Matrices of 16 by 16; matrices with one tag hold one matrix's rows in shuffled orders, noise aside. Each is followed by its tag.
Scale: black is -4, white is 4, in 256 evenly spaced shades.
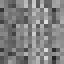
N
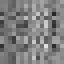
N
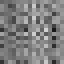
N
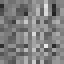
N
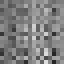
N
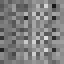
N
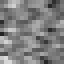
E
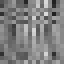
N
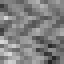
E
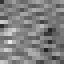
E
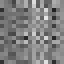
N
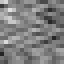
E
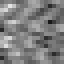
E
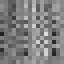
N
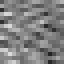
E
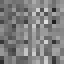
N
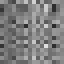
N
